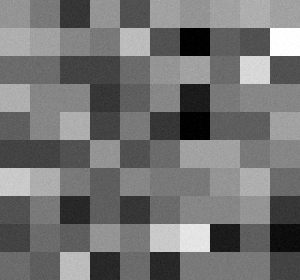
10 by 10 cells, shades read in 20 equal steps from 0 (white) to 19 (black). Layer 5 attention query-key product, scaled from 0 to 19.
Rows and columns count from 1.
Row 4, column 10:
9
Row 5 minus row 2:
6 2 -3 4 5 2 0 0 -1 7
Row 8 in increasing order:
8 9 9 10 11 12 13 15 15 16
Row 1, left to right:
8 10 15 8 13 7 8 7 6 7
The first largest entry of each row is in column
3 7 3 7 7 1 4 3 10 4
